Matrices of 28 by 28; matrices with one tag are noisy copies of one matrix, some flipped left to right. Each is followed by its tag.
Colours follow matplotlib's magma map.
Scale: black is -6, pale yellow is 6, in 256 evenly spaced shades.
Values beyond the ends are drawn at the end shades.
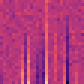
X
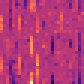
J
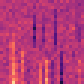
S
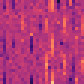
J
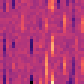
J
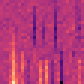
S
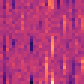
J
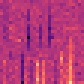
S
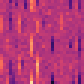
J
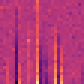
X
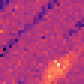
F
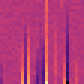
X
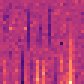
S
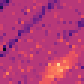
F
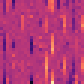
J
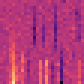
S
